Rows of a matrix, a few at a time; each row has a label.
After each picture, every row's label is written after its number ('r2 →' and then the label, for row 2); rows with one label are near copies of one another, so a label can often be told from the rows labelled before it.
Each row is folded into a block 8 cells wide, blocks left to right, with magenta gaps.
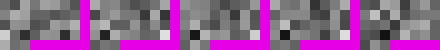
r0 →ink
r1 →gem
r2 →gem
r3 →gem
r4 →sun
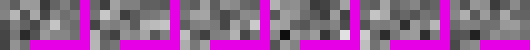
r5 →sun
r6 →ink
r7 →ink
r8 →gem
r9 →ink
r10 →sun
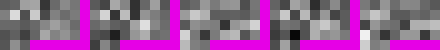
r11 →sun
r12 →sun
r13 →ink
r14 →sun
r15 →ink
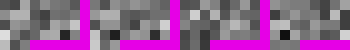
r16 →ink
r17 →ink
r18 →sun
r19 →gem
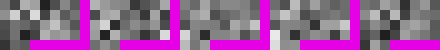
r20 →sun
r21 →gem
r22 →ink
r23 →ink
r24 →sun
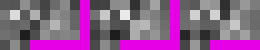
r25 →sun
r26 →sun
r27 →sun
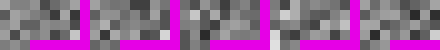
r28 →gem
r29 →gem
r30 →sun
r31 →ink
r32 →gem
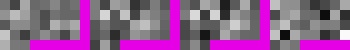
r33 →ink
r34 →sun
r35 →sun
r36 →gem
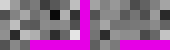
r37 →gem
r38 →gem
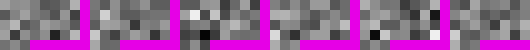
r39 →gem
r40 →ink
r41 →sun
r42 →ink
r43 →gem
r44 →ink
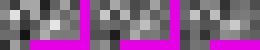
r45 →sun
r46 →sun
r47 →sun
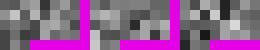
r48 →sun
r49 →ink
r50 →sun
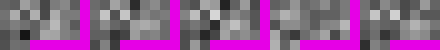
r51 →sun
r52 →sun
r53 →sun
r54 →ink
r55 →sun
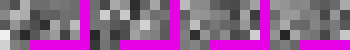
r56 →ink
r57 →sun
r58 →gem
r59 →gem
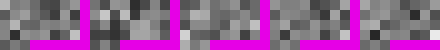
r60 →gem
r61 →sun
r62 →ink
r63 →gem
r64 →gem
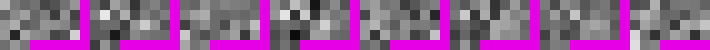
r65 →gem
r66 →sun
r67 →ink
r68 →sun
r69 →gem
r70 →sun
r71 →sun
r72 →ink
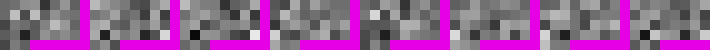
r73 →sun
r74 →gem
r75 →gem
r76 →ink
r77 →sun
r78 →ink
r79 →ink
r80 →gem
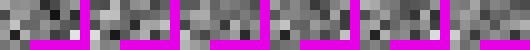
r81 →gem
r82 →ink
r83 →ink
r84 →gem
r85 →gem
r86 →ink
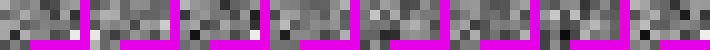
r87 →gem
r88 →ink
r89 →gem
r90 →gem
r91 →sun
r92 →gem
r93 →sun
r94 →gem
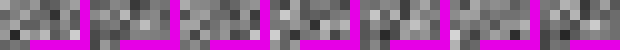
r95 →gem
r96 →sun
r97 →gem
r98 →ink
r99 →sun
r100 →ink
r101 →sun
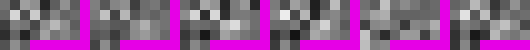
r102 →sun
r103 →sun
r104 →sun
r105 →sun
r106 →ink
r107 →sun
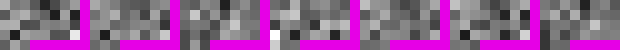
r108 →gem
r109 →gem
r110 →sun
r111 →ink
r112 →gem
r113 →gem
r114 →sun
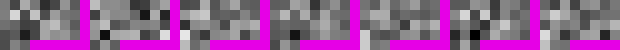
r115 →sun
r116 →gem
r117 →ink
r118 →sun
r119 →ink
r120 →sun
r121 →ink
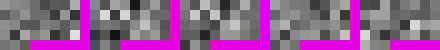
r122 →gem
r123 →sun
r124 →sun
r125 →gem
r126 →ink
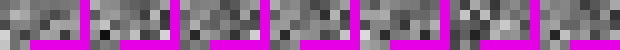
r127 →ink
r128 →gem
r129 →gem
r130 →gem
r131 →ink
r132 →sun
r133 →gem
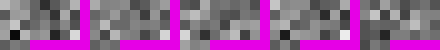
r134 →gem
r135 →gem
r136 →ink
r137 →gem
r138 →sun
